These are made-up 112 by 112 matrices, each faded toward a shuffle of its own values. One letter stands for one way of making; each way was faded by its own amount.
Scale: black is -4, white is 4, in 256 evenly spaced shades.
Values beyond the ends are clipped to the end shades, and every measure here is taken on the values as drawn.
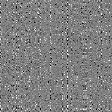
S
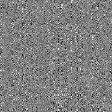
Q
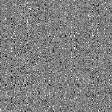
Q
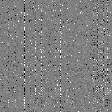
S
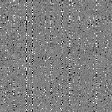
S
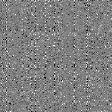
S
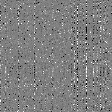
S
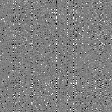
S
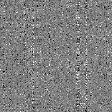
Q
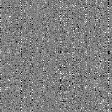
Q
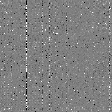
S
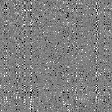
S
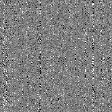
Q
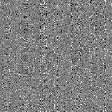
Q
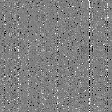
S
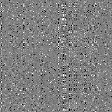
S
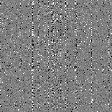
S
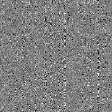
Q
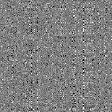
Q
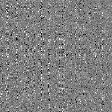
Q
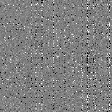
S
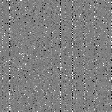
S
